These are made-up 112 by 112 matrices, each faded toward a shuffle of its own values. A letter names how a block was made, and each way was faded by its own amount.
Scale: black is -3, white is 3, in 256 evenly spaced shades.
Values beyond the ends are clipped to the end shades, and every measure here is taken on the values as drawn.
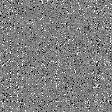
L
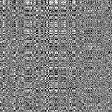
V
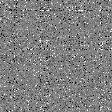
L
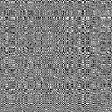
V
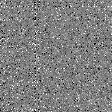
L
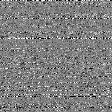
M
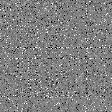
L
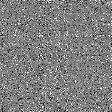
L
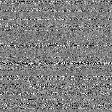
M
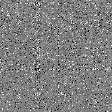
L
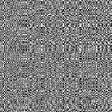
V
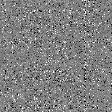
L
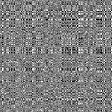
V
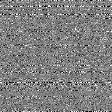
M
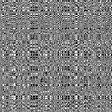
V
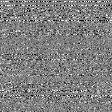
M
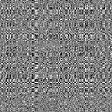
V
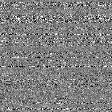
M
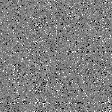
L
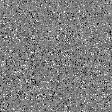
L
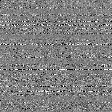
M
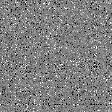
L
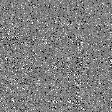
L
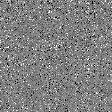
L
